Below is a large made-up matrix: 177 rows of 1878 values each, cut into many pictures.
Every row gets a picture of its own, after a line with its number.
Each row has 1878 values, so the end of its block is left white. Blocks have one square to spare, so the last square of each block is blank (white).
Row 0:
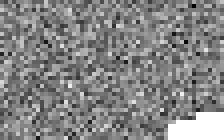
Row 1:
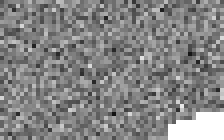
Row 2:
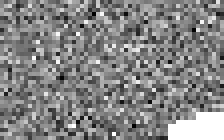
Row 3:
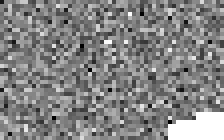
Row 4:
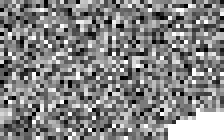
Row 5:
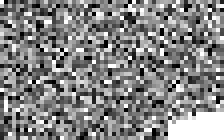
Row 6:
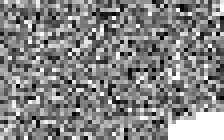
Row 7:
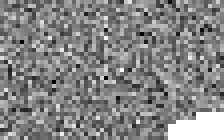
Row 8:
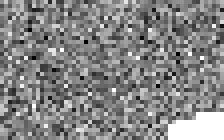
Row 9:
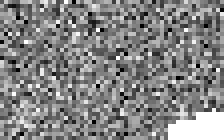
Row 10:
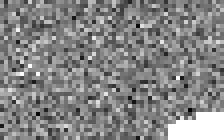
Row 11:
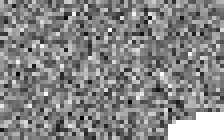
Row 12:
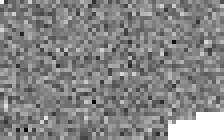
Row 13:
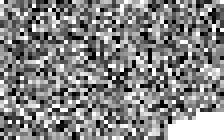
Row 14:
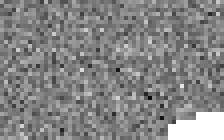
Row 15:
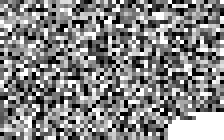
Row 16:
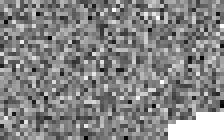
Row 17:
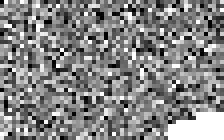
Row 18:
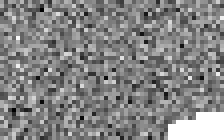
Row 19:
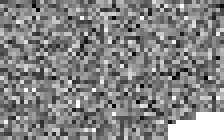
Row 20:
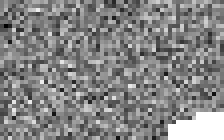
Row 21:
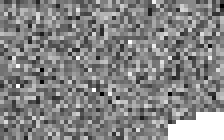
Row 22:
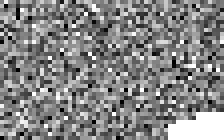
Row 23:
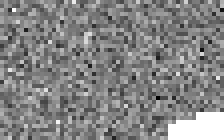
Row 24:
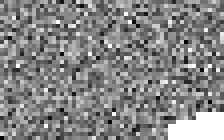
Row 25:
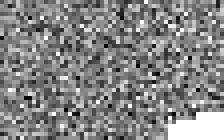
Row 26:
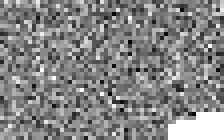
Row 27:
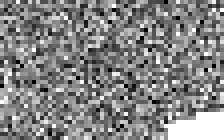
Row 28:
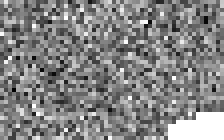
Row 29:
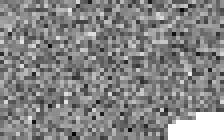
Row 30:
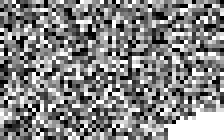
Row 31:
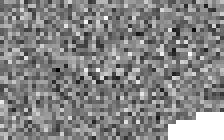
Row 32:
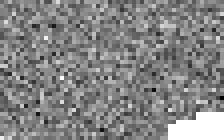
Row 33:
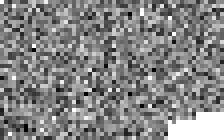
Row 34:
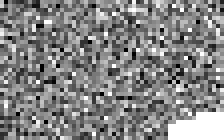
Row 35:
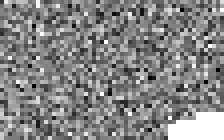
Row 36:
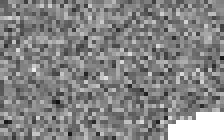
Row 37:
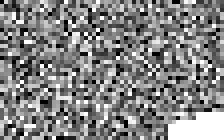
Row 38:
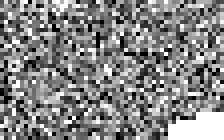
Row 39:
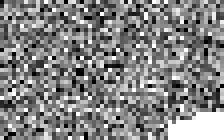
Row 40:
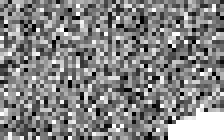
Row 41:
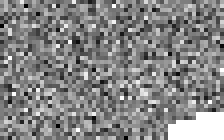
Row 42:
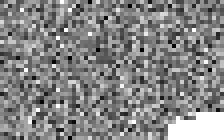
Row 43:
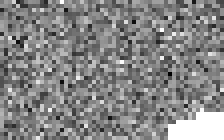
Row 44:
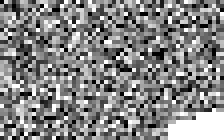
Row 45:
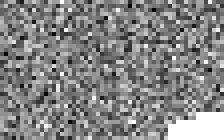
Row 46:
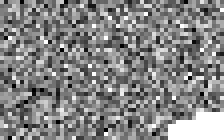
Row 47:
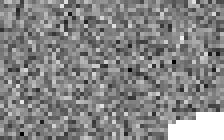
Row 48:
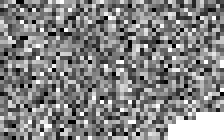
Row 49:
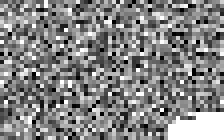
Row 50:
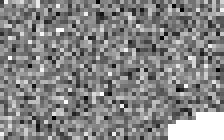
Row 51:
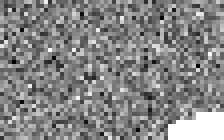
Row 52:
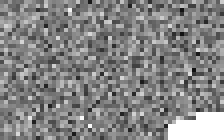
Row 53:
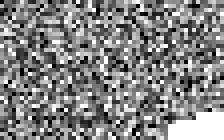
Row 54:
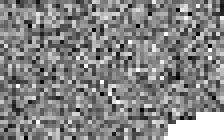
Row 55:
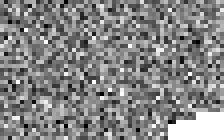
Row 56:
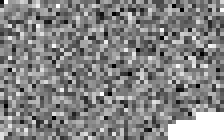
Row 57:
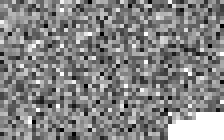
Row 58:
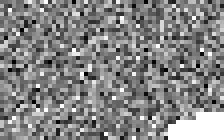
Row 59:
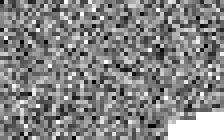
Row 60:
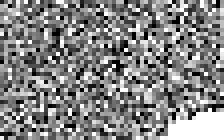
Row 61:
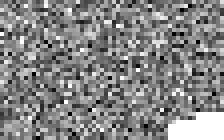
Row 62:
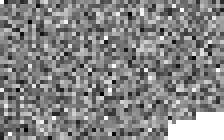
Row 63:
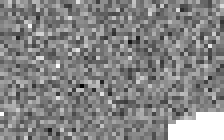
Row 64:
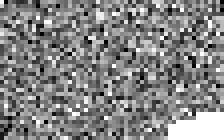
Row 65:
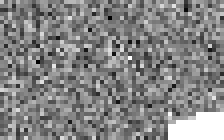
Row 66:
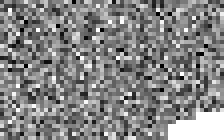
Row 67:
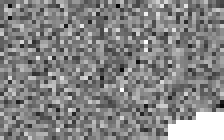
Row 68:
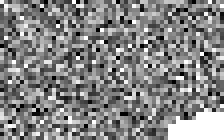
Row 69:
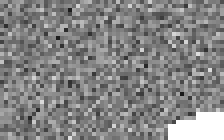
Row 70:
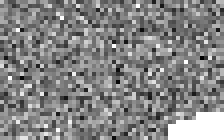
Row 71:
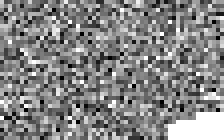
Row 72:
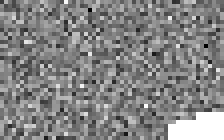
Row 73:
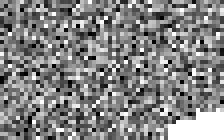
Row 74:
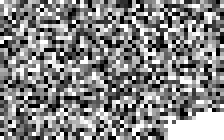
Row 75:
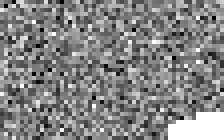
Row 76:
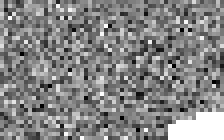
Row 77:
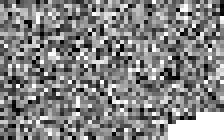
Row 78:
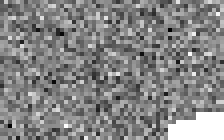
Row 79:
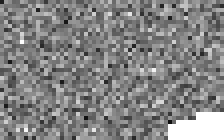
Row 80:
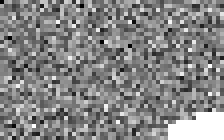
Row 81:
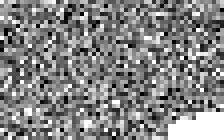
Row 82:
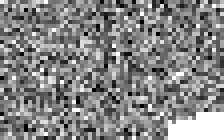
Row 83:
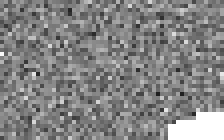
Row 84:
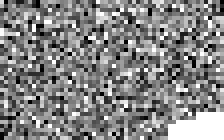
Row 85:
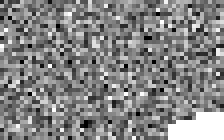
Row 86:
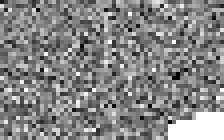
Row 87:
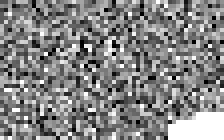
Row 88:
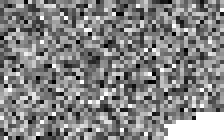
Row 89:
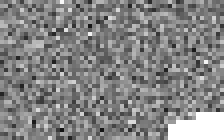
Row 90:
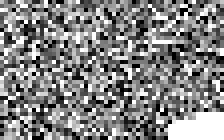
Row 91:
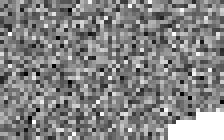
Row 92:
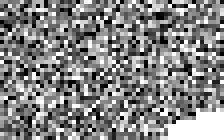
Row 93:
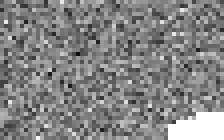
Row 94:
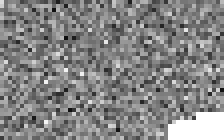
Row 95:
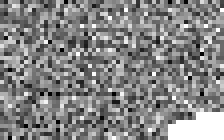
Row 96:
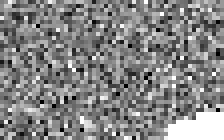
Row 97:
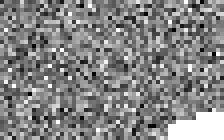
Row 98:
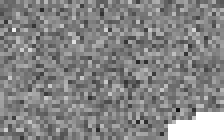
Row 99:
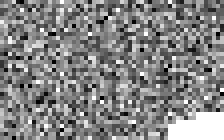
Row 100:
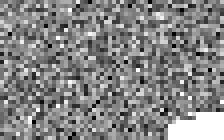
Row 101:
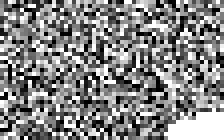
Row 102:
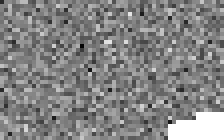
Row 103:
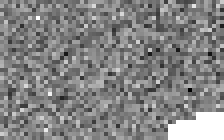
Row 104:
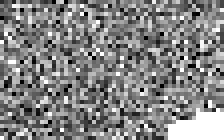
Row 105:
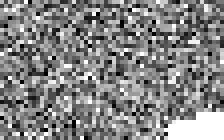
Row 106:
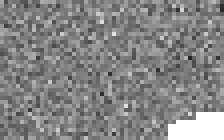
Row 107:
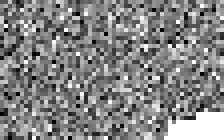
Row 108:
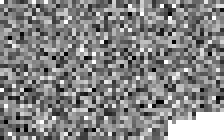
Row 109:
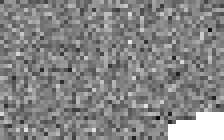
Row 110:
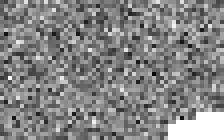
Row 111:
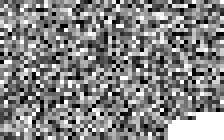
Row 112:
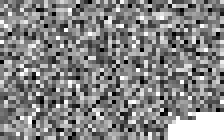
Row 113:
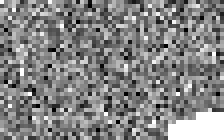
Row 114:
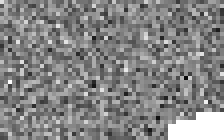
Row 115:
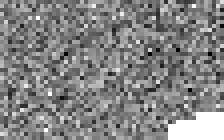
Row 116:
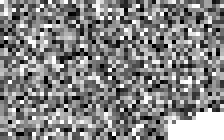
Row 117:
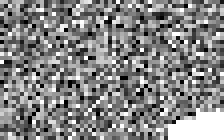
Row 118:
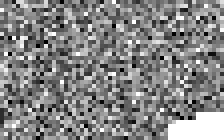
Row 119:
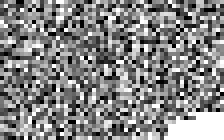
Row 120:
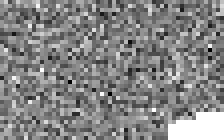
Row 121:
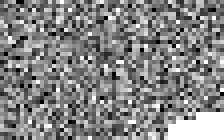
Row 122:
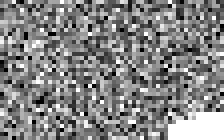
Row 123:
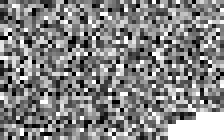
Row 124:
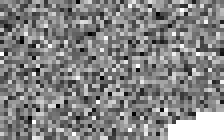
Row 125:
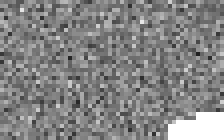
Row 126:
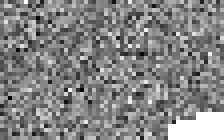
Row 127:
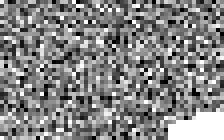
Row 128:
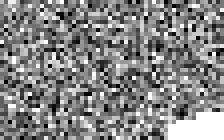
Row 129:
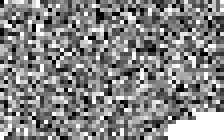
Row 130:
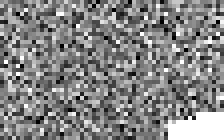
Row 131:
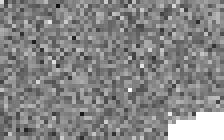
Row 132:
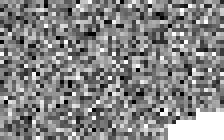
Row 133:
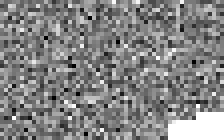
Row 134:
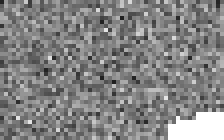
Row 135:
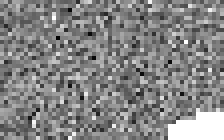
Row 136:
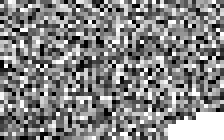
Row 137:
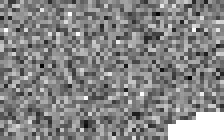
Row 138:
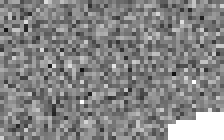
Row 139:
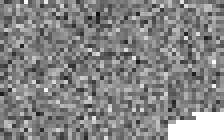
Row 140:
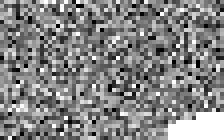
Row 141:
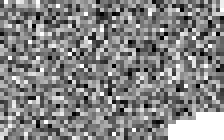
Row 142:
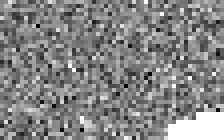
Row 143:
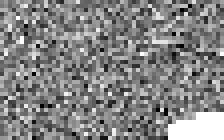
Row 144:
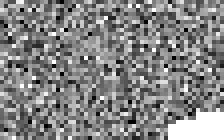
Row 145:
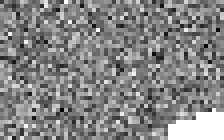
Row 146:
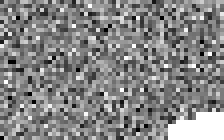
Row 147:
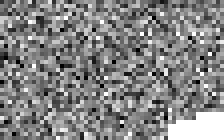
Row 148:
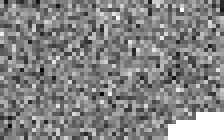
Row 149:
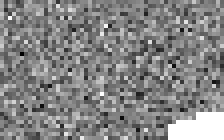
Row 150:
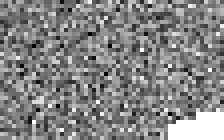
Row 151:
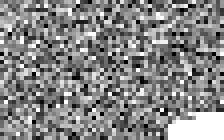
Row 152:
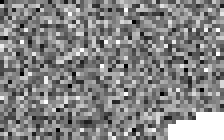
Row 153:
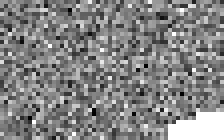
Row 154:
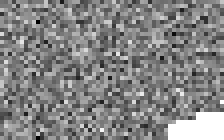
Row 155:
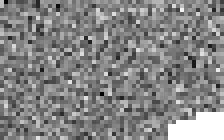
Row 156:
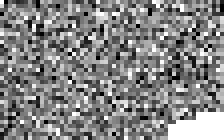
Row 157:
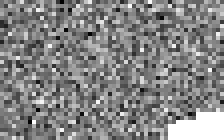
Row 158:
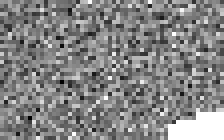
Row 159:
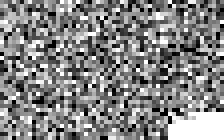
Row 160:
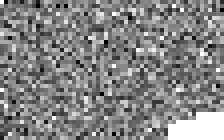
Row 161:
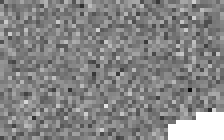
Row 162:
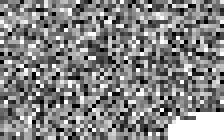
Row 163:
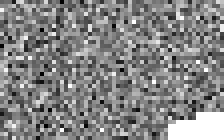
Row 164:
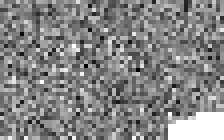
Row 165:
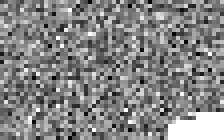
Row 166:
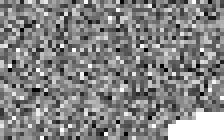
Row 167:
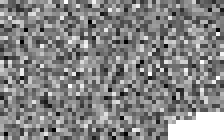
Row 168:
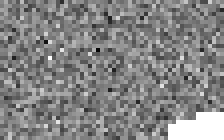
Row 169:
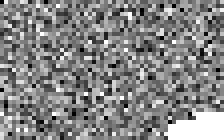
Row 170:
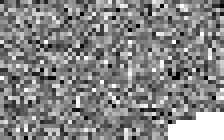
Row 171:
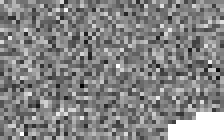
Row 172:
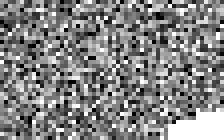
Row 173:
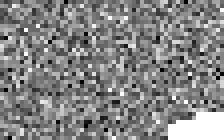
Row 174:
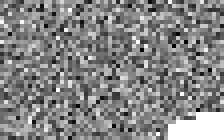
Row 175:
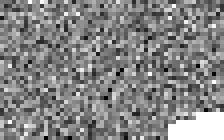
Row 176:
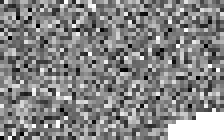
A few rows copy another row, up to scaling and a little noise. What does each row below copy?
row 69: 117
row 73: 91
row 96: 142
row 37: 72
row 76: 149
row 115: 103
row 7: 101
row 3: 102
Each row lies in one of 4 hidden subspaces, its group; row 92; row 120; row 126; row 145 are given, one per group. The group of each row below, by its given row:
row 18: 126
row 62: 120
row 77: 120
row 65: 120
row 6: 120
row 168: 145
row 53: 145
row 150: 92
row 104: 145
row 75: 92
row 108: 120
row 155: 120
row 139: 126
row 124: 92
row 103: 126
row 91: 92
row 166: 145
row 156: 120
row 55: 145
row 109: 120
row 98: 126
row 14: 145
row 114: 145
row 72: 145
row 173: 145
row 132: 92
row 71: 126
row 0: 92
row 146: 145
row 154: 92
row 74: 145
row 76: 126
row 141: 120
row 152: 145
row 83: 92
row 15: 92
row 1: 126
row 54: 120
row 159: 92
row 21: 120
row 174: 92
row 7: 126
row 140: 145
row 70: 145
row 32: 126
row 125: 92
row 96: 145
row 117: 92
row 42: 92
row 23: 145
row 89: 92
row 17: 120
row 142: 145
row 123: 145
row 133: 126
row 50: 120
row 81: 145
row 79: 120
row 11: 126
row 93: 92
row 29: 92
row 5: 120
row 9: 145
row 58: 145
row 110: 126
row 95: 145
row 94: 126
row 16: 126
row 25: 126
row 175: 145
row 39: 126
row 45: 92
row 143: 92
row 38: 126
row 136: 145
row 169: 120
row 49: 92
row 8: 126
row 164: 120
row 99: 92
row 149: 126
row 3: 120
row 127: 145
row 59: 145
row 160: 120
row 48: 92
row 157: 92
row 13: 126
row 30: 92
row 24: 145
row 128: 145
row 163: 92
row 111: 92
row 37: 145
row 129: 120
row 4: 92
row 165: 92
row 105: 126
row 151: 92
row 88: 126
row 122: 92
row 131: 120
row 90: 92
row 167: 145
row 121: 92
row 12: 120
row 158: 92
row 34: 120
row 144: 92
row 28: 126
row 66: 145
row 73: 92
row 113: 145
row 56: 120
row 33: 120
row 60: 126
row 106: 120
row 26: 120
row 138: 145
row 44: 145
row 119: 92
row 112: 92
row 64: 120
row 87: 120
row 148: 120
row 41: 126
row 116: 145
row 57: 92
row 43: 92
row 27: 126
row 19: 120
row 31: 126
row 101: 126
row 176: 145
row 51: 145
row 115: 126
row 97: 145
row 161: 145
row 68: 145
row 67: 126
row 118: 92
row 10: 126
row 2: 126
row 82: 120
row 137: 145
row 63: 120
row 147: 126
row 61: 92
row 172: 92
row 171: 145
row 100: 92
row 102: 120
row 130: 126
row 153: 92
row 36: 126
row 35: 120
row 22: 145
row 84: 120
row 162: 92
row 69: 92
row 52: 92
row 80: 145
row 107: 92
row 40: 92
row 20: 126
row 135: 92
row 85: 145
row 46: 145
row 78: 126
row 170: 120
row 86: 120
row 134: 126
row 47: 145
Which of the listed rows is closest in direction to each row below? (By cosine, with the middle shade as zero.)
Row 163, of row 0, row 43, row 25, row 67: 0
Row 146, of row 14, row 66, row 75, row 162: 66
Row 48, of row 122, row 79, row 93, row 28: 122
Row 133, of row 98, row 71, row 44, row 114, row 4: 71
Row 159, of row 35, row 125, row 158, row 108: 125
